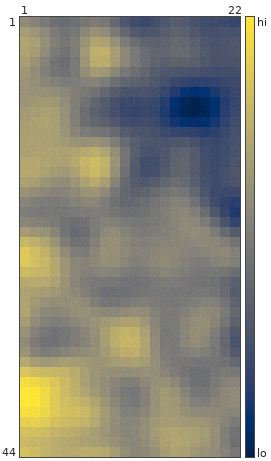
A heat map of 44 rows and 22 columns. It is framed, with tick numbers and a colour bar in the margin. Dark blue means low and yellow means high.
The bottom left is the ninth with the highest average. Neither half mirrors the other. There are no lone odd cells. The texture is blotchy. The field climbs toward the bottom left. The ninth with the lowest average is the top right.
